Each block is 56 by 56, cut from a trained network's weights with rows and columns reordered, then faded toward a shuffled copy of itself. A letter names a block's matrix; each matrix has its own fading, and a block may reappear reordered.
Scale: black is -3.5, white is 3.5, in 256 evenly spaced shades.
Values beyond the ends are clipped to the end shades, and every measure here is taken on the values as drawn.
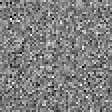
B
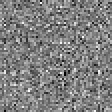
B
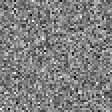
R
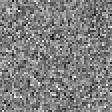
R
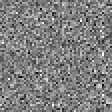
B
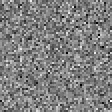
R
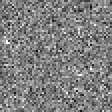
R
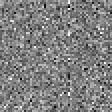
B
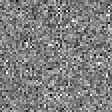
B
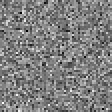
R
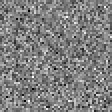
R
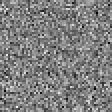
R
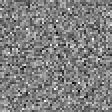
R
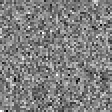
R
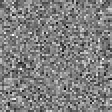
R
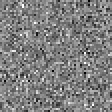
B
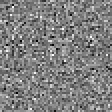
B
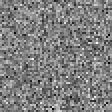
R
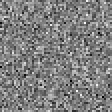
R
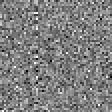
B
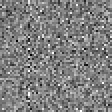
B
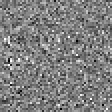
B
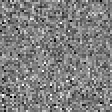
B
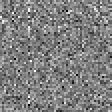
B
